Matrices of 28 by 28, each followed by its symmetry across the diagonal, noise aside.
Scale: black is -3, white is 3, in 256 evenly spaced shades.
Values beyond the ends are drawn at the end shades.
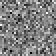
neither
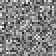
symmetric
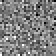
antisymmetric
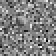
antisymmetric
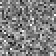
neither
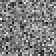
neither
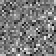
symmetric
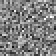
neither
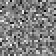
antisymmetric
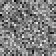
symmetric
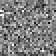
neither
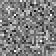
symmetric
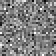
antisymmetric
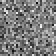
neither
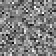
antisymmetric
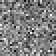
antisymmetric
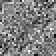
symmetric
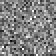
neither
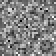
symmetric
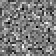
symmetric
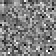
antisymmetric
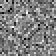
symmetric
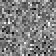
neither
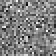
antisymmetric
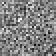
symmetric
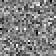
neither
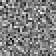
antisymmetric
